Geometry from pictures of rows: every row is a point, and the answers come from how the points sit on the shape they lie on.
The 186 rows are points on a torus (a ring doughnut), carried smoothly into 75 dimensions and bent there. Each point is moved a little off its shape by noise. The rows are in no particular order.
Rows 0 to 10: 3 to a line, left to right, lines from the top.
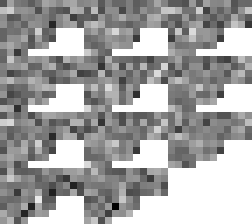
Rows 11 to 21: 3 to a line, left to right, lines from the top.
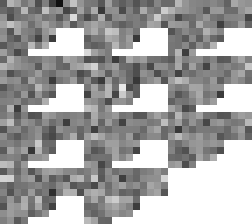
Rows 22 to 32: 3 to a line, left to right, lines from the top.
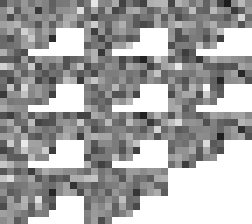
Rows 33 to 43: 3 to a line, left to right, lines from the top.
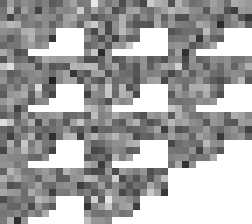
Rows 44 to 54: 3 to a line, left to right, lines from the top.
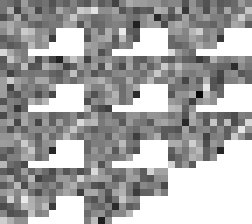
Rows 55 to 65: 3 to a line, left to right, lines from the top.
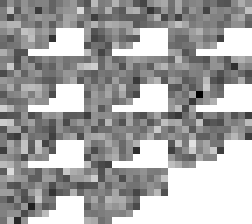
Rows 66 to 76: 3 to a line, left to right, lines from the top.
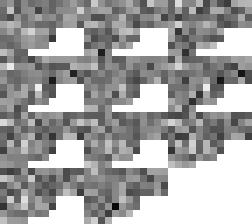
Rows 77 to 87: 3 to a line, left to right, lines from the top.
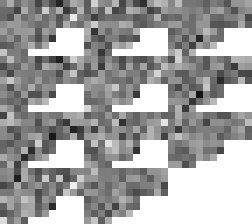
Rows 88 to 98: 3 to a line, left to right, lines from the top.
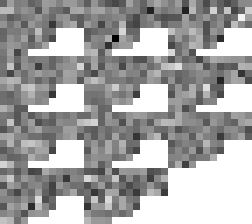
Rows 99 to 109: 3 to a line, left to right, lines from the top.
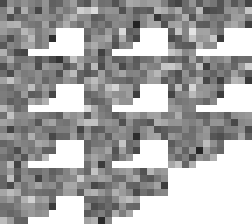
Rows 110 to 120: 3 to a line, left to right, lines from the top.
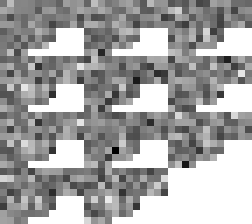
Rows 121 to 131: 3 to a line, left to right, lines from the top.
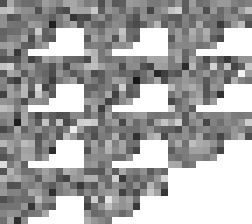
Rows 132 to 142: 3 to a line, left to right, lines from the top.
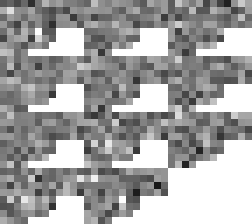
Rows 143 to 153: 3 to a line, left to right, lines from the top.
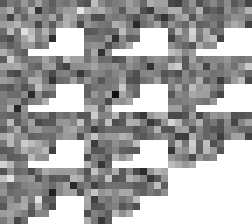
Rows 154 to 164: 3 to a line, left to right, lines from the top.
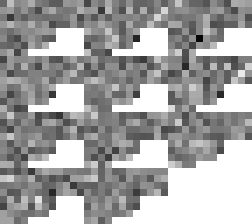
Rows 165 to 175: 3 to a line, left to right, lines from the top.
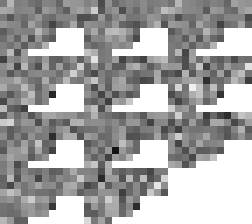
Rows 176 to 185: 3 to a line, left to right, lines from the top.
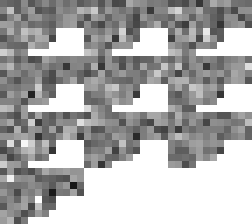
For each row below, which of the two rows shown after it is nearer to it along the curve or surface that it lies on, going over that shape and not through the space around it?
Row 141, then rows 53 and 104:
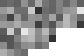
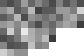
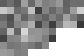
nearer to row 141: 104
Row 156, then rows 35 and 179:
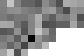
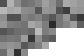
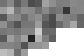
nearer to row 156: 179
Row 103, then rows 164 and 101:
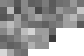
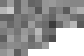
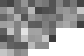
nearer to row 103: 101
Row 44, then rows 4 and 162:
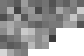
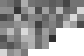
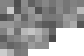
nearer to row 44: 4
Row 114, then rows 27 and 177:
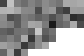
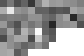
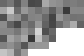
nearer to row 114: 27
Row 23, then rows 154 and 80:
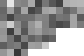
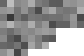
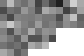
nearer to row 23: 80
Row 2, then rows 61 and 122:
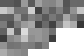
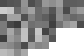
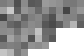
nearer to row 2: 61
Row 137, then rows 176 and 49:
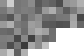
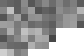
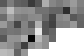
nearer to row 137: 49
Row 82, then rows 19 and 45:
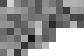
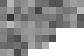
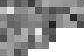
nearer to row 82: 45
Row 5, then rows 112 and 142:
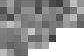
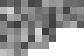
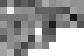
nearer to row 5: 112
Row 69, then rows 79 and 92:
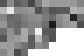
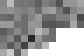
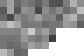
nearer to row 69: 79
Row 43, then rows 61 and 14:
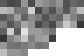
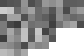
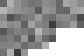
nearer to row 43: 61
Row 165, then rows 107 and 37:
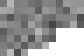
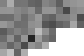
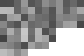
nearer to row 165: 107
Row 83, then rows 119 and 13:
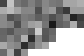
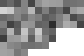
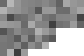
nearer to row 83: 13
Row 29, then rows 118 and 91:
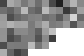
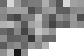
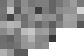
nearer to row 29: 91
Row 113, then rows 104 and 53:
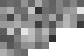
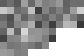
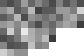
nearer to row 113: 104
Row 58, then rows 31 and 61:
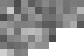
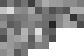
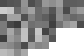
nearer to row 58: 61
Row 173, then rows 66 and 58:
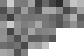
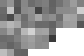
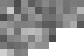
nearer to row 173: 66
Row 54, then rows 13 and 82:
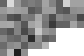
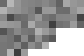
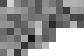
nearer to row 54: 82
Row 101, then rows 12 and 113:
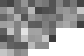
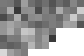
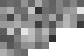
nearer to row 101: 12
